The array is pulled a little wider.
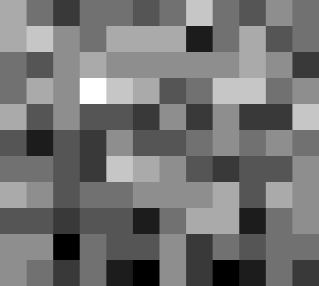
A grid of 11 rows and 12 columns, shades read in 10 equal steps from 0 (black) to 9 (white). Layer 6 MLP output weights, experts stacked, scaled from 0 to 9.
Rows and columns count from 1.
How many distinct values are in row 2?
6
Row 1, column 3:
2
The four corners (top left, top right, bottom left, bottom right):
6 4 5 2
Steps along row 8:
down down up same up same same up down up down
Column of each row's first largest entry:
8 2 4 4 12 5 5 1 8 1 1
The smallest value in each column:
3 1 0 2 1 0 3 1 0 1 2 2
